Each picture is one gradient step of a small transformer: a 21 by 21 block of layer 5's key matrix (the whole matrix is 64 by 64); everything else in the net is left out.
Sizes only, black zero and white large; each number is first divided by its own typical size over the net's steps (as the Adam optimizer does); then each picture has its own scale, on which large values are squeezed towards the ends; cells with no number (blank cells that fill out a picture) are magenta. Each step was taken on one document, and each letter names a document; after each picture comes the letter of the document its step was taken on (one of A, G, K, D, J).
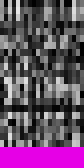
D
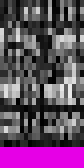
D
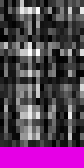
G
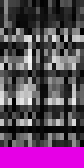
D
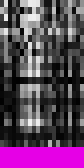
G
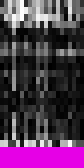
G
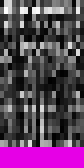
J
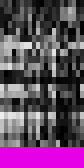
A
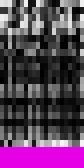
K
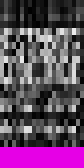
A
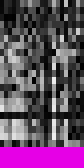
K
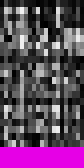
J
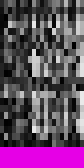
K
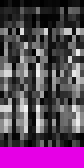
J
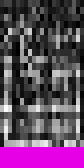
J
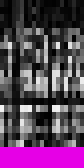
J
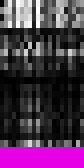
G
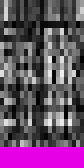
D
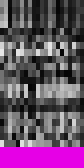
D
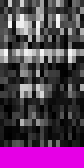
G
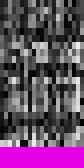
A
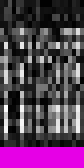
J
